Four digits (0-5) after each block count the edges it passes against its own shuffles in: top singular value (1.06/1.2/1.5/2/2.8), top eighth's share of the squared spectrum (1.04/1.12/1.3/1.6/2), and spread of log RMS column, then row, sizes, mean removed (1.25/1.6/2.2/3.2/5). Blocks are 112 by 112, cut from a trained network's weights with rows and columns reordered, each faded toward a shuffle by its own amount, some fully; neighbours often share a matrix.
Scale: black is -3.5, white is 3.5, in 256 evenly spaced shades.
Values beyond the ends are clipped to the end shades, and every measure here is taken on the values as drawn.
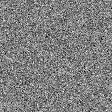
0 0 0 0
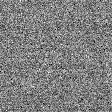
1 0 0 0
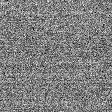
2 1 0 0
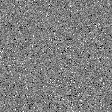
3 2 1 1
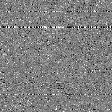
4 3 0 3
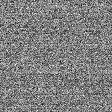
2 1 0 0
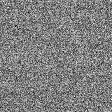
0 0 0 0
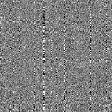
4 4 3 2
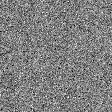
0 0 0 0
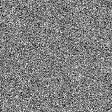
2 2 1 1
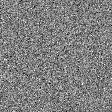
0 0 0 0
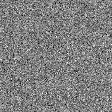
2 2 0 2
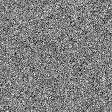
0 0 0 0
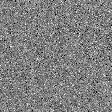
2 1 1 0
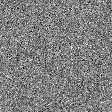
1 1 0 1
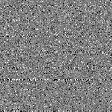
4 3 1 3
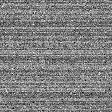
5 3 1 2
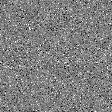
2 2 0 2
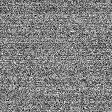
3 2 0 0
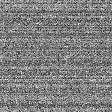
4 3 1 1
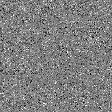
3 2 0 1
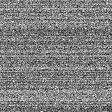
4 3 1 1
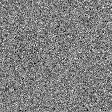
1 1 0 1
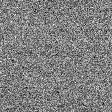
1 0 0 0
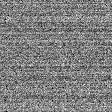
4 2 0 0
